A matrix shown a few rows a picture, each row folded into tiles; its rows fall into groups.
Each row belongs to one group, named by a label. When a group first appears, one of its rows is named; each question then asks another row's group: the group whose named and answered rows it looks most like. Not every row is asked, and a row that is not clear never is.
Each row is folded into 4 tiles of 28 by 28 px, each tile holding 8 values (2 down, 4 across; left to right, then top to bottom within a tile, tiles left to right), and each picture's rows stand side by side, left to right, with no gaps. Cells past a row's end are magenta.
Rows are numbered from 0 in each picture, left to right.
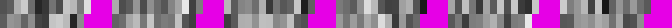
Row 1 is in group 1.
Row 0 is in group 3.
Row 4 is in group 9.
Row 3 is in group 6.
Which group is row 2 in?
1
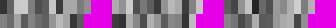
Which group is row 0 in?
3
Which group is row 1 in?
9
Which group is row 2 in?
3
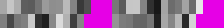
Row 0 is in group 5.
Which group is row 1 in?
3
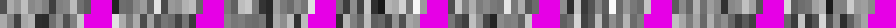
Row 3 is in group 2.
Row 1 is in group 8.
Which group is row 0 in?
5
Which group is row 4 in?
5
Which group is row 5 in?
9
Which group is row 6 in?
8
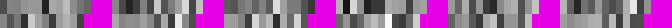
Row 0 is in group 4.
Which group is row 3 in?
9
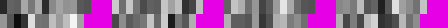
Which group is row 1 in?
9
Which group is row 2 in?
5
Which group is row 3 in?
4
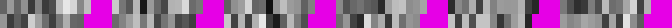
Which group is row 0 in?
4
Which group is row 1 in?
1
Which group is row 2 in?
4
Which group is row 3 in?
2
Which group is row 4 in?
4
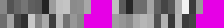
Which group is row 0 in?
2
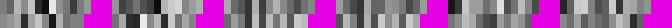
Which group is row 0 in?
2
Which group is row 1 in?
2
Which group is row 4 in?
3
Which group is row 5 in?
3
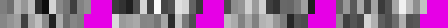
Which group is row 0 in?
2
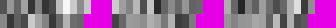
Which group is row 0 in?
4
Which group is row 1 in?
1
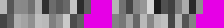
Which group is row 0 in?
1
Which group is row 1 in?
6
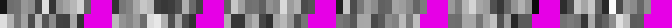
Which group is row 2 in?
5
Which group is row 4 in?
1
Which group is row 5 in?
3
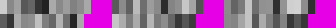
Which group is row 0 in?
9
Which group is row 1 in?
8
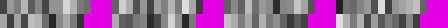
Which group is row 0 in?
4
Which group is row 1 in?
5
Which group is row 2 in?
8
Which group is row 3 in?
8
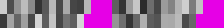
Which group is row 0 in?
9
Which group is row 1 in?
3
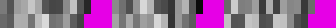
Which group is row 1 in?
6
